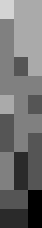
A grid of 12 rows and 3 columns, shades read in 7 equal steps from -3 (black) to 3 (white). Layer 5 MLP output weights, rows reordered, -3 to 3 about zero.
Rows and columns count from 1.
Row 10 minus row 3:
0 -3 -2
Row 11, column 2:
-1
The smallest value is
-3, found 2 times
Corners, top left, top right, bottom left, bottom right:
2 1 -2 -3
